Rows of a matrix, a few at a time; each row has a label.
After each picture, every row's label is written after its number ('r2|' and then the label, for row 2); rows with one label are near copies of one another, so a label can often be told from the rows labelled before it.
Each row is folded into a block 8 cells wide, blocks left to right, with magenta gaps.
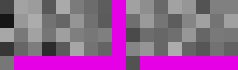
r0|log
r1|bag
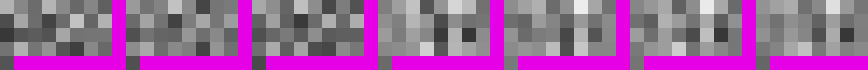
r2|bag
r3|bag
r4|bag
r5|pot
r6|pot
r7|pot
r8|pot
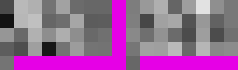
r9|log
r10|pot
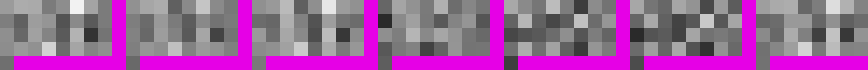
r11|pot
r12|pot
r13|pot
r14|log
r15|bag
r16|bag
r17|pot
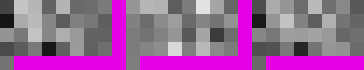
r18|log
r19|pot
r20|log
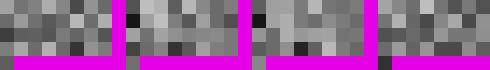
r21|bag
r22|log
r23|log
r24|bag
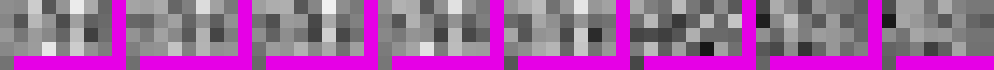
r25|pot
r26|pot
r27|pot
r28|pot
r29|pot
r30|bag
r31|log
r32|log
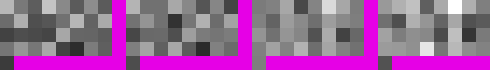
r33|bag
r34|bag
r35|pot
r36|pot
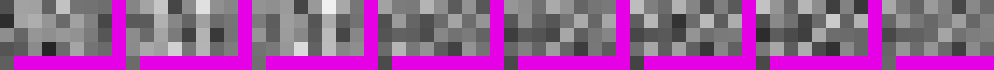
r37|log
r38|pot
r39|pot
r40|bag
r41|bag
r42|bag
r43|bag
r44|bag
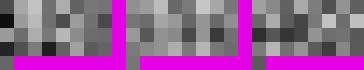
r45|log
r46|pot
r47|bag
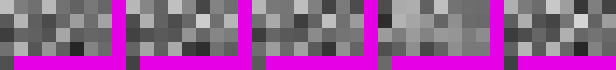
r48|bag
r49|bag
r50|bag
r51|log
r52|bag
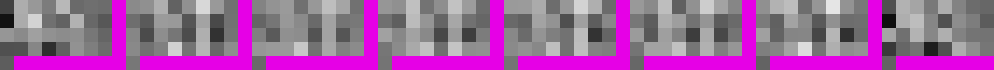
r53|log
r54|pot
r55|pot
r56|pot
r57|pot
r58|pot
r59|pot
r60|log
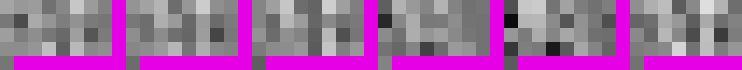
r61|pot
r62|pot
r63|pot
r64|log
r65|log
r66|pot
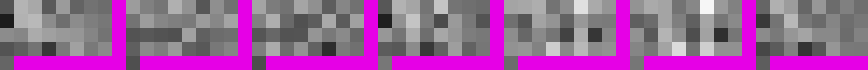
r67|log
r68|bag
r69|bag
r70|log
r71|pot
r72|pot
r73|log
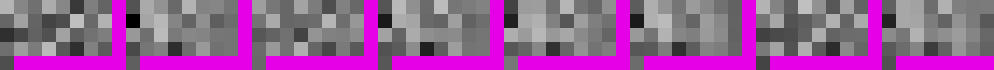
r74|bag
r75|log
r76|bag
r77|log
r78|log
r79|log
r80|bag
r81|log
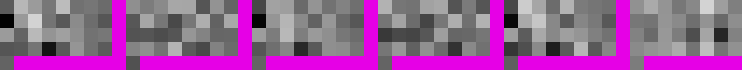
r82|log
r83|bag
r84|log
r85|bag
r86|log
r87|pot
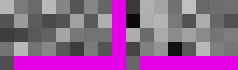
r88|bag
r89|log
